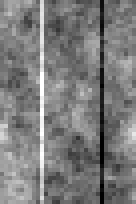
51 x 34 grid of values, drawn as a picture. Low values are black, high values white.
Odd lines: columns 11 and 26. Grain: streaks running down. Average level on the scale: 50%. Histogram: heavy tails on both sides.
